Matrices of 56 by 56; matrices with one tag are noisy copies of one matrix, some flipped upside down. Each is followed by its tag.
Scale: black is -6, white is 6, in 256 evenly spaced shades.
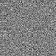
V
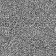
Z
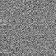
V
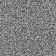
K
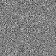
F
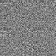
V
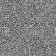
Z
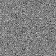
K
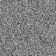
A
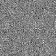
Z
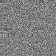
V
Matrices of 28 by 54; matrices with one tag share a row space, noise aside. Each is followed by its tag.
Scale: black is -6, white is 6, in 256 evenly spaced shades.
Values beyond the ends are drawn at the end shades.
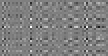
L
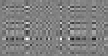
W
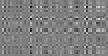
L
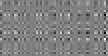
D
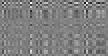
L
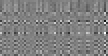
D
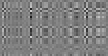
L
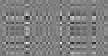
W
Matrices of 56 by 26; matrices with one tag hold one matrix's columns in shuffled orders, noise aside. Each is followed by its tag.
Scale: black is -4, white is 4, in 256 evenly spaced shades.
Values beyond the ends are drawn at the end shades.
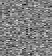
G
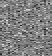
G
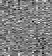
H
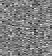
G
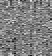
H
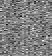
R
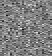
G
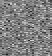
G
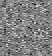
G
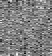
H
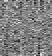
H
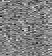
R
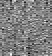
H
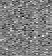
R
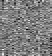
H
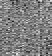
H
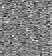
R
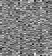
H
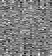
H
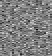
G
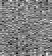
H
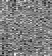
H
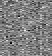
R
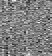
H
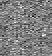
R
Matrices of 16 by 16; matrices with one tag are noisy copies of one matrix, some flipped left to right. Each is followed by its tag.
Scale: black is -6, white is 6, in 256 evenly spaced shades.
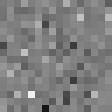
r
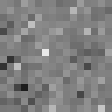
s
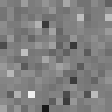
r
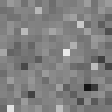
s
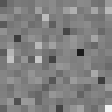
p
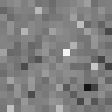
s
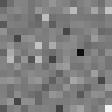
p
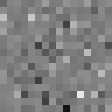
r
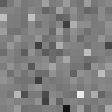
r
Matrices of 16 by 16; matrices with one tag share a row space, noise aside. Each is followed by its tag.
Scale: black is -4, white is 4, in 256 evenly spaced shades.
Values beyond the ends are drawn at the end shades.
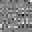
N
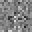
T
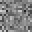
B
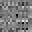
N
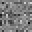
B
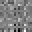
T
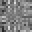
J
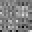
N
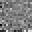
B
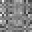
B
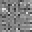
J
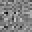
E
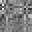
B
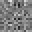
T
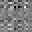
T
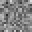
E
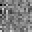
B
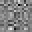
T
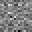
T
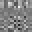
T
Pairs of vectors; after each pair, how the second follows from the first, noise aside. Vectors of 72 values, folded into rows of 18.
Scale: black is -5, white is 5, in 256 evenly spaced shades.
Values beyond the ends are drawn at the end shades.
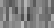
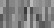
reversed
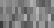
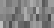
sign-scrambled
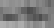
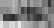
scaled up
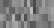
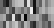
scaled up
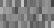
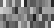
scaled up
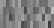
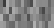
reversed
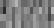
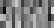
scaled up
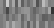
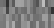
sign-scrambled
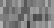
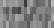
reversed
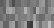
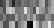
scaled up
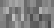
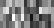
scaled up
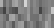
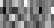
scaled up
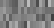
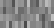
sign-scrambled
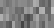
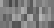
wrapped around
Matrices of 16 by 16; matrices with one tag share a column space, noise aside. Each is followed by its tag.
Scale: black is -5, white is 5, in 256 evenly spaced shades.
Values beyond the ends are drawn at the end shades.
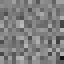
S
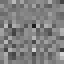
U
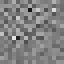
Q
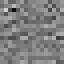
Q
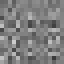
S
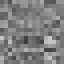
S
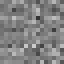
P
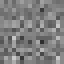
S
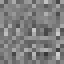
U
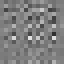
Q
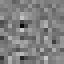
S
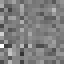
P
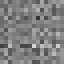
P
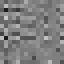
Q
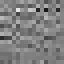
Q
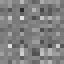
P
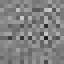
Q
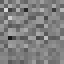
Q
